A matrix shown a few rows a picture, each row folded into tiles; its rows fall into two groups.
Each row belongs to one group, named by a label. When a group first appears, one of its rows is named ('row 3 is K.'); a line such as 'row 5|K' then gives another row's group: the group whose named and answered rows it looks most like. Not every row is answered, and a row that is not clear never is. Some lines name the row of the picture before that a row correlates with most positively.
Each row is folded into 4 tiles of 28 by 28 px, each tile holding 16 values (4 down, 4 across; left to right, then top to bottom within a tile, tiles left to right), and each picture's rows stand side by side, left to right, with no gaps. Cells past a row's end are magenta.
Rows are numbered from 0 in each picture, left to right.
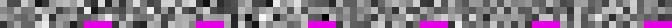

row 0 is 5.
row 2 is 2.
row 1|5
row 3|5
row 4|5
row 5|2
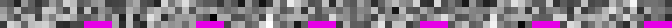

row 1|2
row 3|5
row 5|2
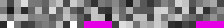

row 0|5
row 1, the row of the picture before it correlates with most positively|0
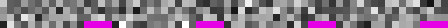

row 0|5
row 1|5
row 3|5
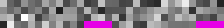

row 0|5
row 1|2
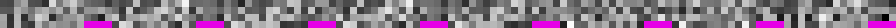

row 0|2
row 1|2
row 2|2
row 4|2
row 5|5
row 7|2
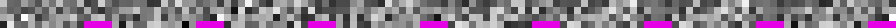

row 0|5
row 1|2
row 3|2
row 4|2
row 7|2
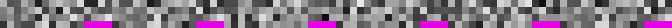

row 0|5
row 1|5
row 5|5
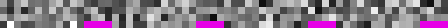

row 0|5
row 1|2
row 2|5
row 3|5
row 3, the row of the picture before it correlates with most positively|4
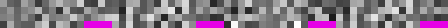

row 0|5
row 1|2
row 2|5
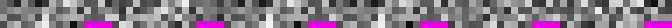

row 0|2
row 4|5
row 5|5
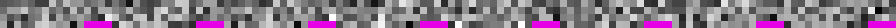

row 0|2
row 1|2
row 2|2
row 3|2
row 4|5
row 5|5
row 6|2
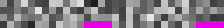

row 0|5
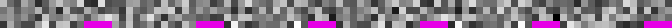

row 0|5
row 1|2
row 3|5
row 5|2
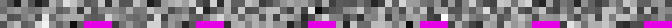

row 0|2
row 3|2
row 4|5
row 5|2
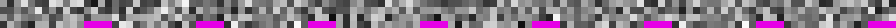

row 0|5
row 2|5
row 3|2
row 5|5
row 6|5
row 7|5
